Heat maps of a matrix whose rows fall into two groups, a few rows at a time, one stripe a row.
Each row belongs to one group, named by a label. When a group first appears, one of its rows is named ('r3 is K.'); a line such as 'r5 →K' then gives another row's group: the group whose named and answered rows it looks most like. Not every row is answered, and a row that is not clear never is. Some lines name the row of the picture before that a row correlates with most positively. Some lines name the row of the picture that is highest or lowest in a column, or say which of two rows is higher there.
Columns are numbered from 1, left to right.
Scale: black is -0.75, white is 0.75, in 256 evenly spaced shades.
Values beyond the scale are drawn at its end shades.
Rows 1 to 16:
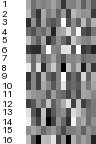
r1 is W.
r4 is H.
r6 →H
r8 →W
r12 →H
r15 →W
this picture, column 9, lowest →16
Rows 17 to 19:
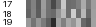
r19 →H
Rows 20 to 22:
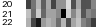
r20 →H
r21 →W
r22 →H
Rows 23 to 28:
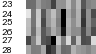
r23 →H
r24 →W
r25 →W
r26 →W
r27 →H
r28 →H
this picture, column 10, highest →28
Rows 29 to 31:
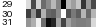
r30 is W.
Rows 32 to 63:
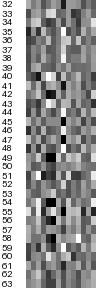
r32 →W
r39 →H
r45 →W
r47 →W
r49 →H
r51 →H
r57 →W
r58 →H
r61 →W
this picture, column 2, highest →34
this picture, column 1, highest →55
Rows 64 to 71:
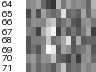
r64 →H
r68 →H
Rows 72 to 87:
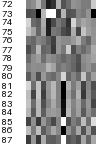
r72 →H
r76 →H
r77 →H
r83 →W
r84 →W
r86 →W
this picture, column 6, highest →73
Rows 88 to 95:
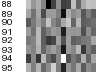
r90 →H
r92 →H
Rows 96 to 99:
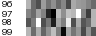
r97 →H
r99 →W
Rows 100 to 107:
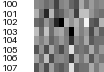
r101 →H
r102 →H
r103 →W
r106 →W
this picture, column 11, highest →102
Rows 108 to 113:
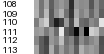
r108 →W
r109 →W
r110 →H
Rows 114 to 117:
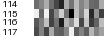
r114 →H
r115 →W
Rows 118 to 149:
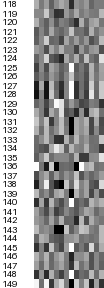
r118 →W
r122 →H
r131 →W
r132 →W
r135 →H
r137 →H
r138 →H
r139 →W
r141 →H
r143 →H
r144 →H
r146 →W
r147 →W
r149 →W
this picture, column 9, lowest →136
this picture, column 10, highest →136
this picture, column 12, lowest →149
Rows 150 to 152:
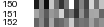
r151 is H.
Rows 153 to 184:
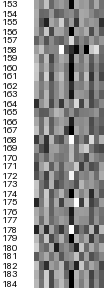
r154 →H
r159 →W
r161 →W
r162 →W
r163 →W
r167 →W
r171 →H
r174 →W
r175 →H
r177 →W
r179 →W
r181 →H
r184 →W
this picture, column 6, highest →158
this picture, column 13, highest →158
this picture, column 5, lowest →180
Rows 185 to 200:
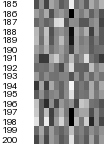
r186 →W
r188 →W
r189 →W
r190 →W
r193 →W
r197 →W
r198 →W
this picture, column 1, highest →198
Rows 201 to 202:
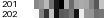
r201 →H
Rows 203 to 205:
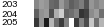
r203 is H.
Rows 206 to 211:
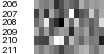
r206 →H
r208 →H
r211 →H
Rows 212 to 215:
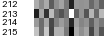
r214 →W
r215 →W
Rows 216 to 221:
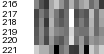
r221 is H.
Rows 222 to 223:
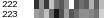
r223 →H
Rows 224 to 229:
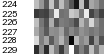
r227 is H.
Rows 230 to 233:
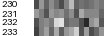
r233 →H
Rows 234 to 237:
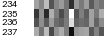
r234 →W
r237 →W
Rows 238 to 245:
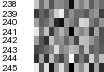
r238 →W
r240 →H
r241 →W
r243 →H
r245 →W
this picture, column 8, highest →244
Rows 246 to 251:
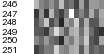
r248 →H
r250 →H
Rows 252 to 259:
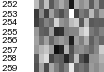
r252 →W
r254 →H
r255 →H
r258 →H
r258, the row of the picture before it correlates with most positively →248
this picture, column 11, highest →255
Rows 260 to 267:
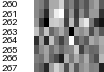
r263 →W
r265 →H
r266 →H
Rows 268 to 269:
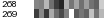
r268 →H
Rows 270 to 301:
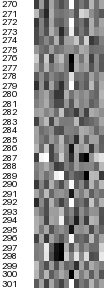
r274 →H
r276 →W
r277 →W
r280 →H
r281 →H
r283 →H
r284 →H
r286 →W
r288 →H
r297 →H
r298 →H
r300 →W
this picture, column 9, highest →298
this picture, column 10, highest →271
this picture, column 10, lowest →287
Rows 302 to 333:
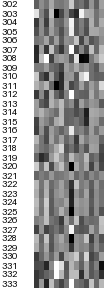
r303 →H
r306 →H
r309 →H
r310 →H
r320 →W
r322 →W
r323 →W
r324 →W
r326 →H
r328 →W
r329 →W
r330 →H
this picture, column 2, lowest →319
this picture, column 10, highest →303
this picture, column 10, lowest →308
